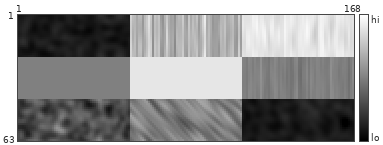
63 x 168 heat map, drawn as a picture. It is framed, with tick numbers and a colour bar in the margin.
It is made of 3 by 3 panels. Panel 1,1: very low, blotchy, faint in contrast. Panel 1,2: high, streaked downward. Panel 1,3: very high, streaked downward, faint in contrast. Panel 2,1: middling, flat. Panel 2,2: very high, flat. Panel 2,3: middling, streaked downward, faint in contrast. Panel 3,1: low, blotchy. Panel 3,2: middling, slanting down to the right. Panel 3,3: very low, blotchy, faint in contrast.
